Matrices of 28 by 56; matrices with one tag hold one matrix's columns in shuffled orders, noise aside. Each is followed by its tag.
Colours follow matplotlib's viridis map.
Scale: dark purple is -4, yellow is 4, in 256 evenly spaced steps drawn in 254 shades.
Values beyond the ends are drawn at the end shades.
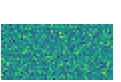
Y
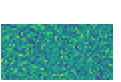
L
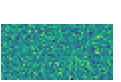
Y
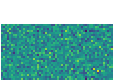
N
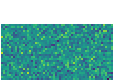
Y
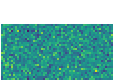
N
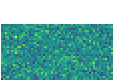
Y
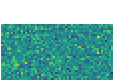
Y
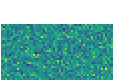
L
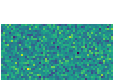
L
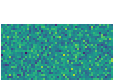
L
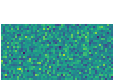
L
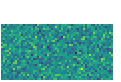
L
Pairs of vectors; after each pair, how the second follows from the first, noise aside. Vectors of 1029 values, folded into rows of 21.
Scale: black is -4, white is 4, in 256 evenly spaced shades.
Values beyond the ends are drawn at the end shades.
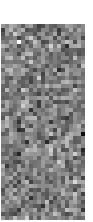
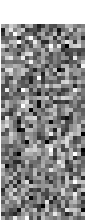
scaled up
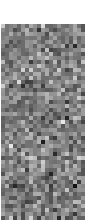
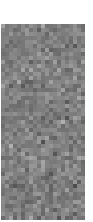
shrunk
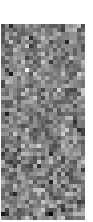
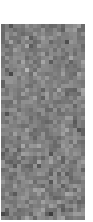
shrunk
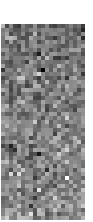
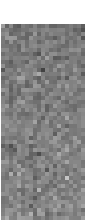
shrunk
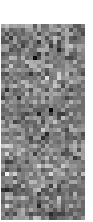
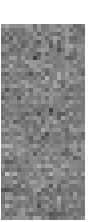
shrunk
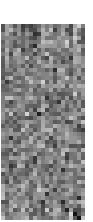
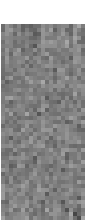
shrunk
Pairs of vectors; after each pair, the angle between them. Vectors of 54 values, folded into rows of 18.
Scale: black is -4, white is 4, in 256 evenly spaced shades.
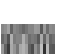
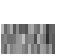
orthogonal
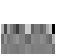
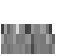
nearly opposite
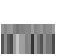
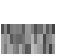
partly opposed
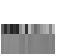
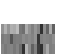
partly opposed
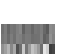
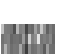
orthogonal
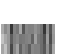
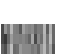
nearly opposite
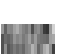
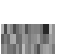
partly aligned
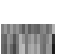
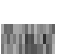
partly opposed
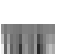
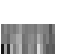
nearly opposite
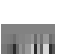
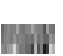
nearly opposite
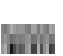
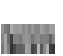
nearly parallel
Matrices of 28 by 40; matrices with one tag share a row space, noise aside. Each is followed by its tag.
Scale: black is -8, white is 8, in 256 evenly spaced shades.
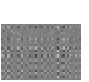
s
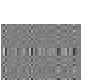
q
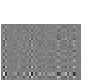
q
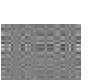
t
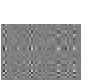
q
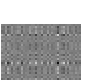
s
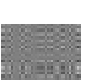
t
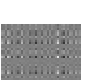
s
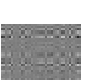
t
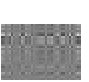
t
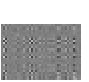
q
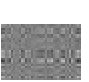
t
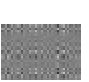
s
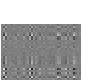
q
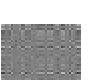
t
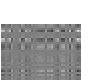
t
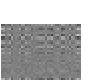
t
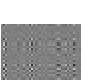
q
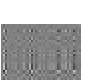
q
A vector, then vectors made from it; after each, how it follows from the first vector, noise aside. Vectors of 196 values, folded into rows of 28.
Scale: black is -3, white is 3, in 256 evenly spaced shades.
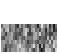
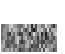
wrapped around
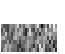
negated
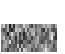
wrapped around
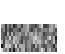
wrapped around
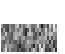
negated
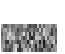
wrapped around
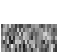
wrapped around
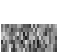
wrapped around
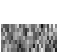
negated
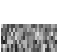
wrapped around
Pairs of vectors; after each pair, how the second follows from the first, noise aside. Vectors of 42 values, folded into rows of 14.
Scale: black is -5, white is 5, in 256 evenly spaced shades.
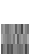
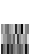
scaled up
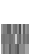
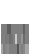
partly zeroed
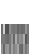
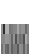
negated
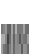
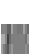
partly zeroed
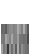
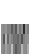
wrapped around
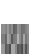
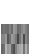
negated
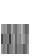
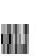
scaled up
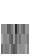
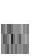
wrapped around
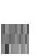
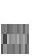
wrapped around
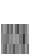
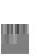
partly zeroed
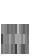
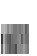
wrapped around
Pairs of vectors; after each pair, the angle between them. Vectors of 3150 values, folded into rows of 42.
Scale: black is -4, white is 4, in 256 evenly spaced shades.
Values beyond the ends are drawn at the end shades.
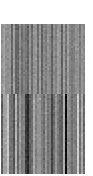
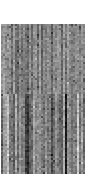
nearly parallel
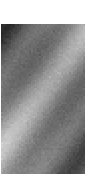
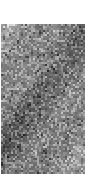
partly opposed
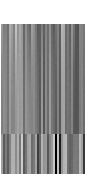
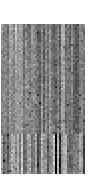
nearly parallel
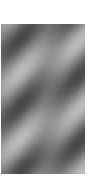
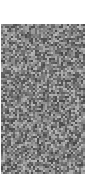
orthogonal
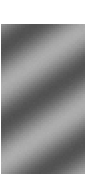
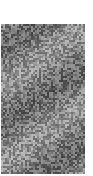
partly aligned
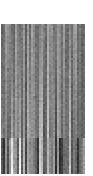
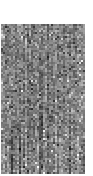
partly opposed
